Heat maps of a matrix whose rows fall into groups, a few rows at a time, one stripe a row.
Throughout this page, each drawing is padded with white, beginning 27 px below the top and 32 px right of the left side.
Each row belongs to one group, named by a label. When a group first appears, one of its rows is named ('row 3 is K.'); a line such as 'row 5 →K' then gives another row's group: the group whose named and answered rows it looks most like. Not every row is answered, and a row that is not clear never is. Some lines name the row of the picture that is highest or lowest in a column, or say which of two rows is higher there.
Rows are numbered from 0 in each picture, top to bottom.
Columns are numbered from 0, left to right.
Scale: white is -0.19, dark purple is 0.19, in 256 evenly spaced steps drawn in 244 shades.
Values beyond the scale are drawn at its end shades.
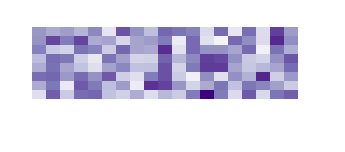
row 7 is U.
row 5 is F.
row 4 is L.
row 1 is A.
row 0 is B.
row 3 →L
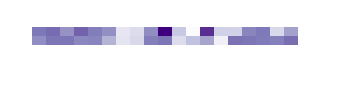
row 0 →F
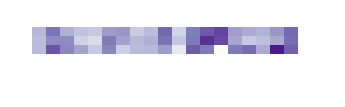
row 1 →L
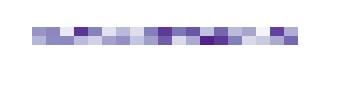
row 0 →B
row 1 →L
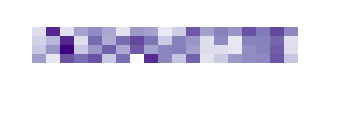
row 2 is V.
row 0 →U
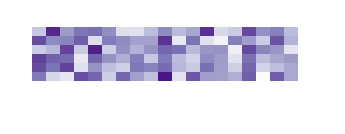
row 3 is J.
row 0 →U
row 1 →A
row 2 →V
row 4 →J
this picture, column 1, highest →0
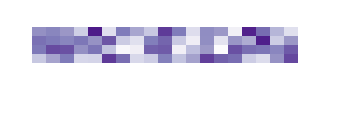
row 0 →V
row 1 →F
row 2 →F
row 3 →L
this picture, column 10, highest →0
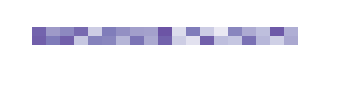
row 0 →A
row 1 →J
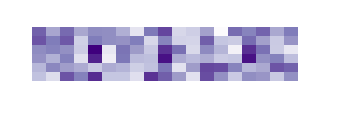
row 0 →F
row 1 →J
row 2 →V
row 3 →V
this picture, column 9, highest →3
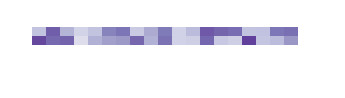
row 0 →L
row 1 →J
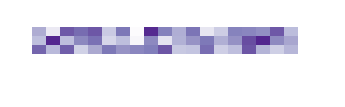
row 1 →U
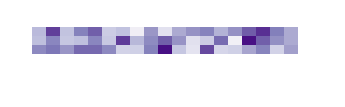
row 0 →U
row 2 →F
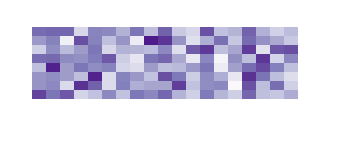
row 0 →J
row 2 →U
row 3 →F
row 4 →U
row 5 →V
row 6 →B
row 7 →J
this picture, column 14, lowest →6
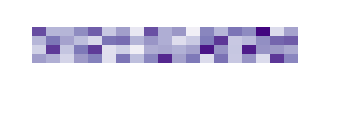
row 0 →F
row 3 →B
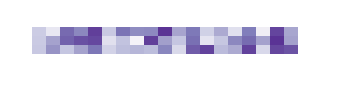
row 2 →U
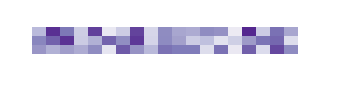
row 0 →V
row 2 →B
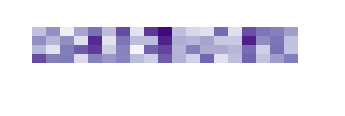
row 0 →B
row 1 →V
